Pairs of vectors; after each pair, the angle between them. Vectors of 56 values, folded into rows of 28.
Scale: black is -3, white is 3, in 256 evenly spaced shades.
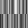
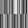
nearly parallel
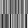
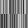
partly aligned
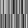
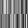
partly aligned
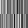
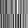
nearly opposite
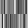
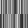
partly opposed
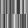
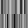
nearly opposite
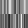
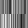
partly opposed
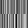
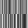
nearly opposite
